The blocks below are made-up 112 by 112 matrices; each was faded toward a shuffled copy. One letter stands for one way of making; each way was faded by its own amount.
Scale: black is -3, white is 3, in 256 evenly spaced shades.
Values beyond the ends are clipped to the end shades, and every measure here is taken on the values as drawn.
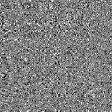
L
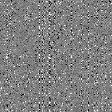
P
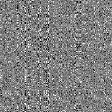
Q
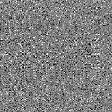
L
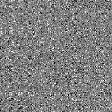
L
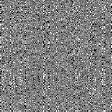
Q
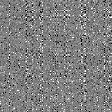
P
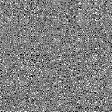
L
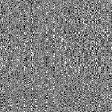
Q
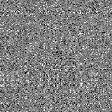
L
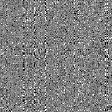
Q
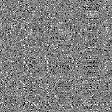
L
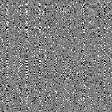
P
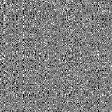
Q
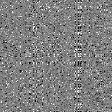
P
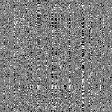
Q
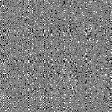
P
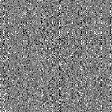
Q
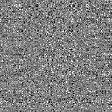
L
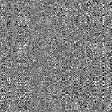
Q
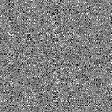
L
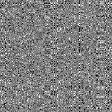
Q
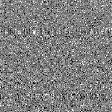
L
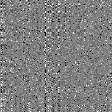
P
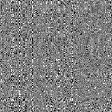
Q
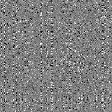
P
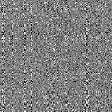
Q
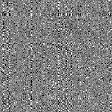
Q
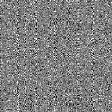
Q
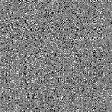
L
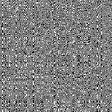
Q
